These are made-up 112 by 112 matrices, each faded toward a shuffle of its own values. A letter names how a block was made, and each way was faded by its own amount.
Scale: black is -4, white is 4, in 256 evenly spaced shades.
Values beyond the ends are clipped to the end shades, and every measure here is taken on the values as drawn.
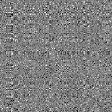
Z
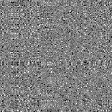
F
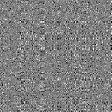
Z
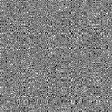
Z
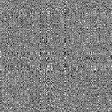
Z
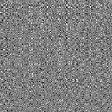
Z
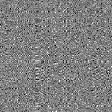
F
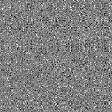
F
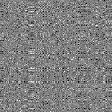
Z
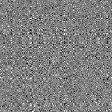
Z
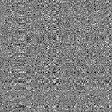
Z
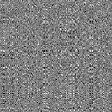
Z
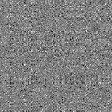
F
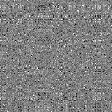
F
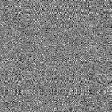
Z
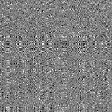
Z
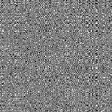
Z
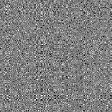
Z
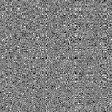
Z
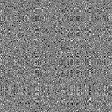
Z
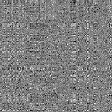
Z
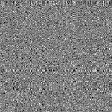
F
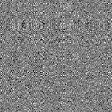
Z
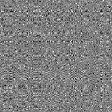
Z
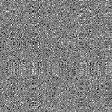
F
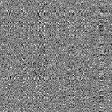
Z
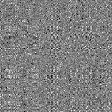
F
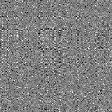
F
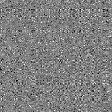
F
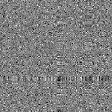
F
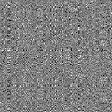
Z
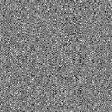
F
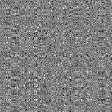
Z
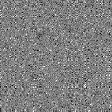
F
